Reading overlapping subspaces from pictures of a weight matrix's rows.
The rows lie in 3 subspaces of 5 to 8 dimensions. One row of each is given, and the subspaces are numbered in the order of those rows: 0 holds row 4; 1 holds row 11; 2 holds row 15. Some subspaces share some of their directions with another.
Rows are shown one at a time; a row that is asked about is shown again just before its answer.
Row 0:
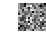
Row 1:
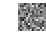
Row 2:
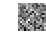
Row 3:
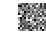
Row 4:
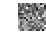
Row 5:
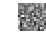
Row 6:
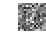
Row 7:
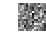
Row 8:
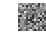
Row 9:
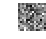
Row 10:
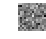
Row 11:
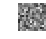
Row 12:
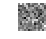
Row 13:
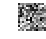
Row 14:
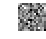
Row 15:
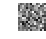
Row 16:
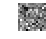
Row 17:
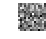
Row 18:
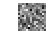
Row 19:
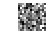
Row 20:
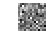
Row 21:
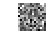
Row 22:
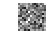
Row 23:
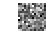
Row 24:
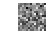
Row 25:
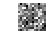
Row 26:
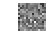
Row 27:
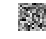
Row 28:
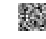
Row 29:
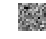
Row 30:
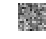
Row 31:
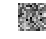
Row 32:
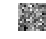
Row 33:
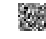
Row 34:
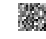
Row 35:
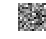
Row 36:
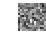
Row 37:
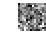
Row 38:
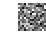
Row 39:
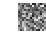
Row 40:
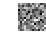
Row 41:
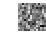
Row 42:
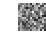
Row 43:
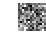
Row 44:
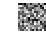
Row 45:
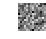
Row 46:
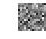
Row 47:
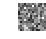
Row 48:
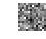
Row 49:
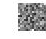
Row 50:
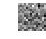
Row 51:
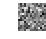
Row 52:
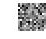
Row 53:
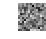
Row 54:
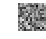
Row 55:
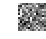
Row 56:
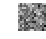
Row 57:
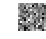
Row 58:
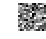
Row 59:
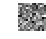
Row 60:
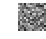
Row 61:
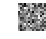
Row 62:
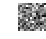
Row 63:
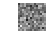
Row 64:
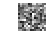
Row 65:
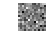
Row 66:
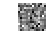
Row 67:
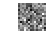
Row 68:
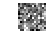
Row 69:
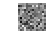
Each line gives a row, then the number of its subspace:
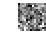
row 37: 1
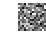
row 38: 0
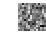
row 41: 1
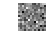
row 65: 1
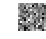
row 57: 0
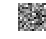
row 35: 0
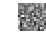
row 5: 1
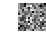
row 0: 0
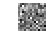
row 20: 1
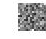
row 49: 0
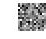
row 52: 1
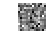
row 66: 0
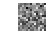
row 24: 0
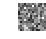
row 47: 0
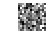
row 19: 1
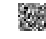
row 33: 1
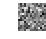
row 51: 1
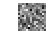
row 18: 1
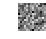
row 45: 0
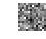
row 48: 0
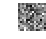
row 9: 2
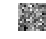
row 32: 2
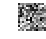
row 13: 1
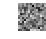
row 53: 1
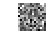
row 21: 1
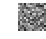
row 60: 0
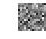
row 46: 0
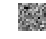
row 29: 1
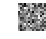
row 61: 0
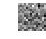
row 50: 0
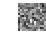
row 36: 1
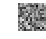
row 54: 2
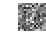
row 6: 0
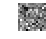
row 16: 1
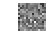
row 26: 1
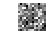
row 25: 0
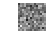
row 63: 1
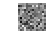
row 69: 0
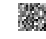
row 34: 0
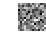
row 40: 0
